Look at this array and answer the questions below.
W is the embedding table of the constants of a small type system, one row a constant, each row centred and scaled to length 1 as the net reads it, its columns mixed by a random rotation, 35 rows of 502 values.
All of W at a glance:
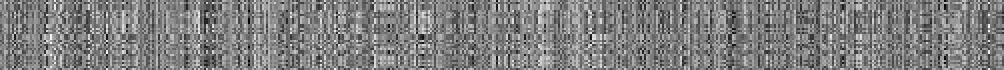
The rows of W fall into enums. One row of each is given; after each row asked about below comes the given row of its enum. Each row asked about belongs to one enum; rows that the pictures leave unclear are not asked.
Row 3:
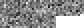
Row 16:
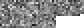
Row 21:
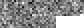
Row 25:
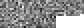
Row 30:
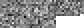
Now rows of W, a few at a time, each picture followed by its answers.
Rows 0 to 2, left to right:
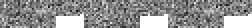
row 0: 3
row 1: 25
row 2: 3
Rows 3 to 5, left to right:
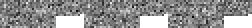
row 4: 3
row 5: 30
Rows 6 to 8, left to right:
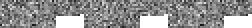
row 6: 16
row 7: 25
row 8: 16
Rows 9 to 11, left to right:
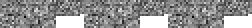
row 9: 30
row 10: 30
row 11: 30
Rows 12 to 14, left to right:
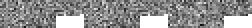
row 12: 25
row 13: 25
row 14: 16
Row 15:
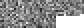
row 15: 25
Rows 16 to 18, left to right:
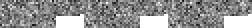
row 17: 21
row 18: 21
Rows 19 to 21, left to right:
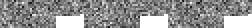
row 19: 21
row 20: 25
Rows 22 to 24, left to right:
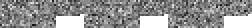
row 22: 16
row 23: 30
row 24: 3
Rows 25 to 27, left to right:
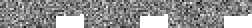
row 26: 25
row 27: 21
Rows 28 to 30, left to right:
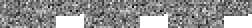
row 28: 3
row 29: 3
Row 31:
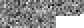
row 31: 3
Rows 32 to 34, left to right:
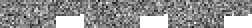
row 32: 30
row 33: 21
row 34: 25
